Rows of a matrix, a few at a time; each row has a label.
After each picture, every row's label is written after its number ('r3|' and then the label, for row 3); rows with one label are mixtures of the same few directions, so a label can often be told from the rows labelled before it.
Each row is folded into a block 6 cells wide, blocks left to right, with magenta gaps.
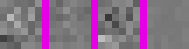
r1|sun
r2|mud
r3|sun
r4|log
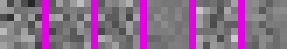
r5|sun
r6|sun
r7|sun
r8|sun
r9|log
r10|mud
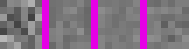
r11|sun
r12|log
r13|log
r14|log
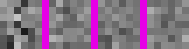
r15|mud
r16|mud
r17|mud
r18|log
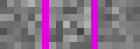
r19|sun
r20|log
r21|mud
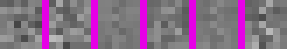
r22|log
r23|mud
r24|mud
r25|log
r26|mud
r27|mud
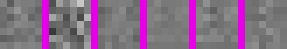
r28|mud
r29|sun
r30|log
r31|mud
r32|mud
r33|mud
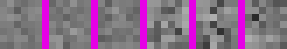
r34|mud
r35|mud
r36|mud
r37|log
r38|mud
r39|sun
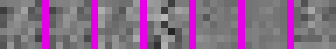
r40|log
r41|log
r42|log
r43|mud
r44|sun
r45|log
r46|mud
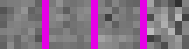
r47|log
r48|mud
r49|sun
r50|sun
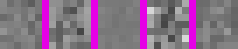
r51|sun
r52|log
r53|log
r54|log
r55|log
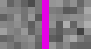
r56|sun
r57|log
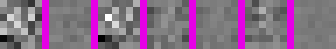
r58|sun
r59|log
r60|sun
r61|log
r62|log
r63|mud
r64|log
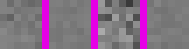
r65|sun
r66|log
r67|sun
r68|mud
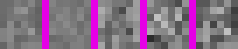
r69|log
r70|sun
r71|log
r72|sun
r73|log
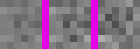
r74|log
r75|log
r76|sun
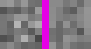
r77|log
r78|log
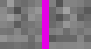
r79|mud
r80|mud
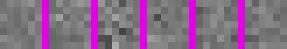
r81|sun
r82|sun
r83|mud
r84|sun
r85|log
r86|mud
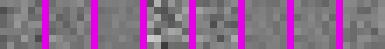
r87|log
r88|sun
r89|log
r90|mud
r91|log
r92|sun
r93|sun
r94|log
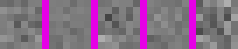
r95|log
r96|mud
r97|sun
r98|sun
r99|sun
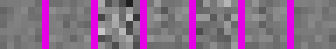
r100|log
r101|log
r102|sun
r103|mud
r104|sun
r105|mud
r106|log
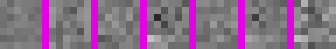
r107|mud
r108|log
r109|sun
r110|sun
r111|log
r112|sun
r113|mud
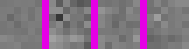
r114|sun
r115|sun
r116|log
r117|sun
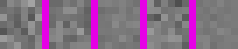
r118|sun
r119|log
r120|log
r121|sun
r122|mud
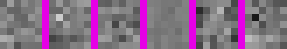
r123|mud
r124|sun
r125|log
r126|log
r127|log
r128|sun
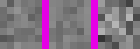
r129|mud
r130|log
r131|sun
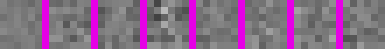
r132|sun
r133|log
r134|log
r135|mud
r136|mud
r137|mud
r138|log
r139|mud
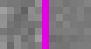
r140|log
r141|sun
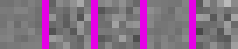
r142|log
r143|sun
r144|log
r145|log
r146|sun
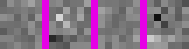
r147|sun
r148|sun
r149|log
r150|sun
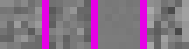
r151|log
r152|log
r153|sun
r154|log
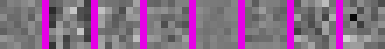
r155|sun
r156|log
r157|log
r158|log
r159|log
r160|mud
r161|sun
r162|sun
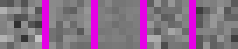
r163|log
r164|log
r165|mud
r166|mud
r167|log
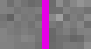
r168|sun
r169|sun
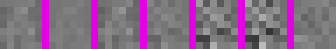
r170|log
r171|log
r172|log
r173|mud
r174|mud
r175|mud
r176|sun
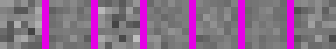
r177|log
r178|log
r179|log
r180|mud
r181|sun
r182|log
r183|log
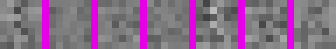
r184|mud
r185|log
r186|log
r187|mud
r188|mud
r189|log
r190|log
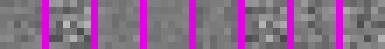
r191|log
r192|log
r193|log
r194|log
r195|log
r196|log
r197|mud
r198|log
